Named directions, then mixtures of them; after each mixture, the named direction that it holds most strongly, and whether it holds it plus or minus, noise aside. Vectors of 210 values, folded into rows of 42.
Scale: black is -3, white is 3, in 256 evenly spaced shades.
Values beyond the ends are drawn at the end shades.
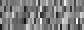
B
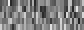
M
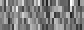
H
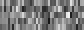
H, plus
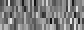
M, plus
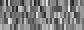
H, minus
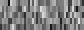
M, minus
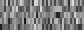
H, plus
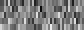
M, plus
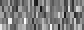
M, plus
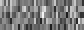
M, minus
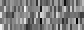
B, minus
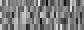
B, minus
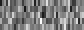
B, plus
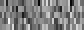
H, minus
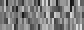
H, minus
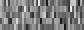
H, plus
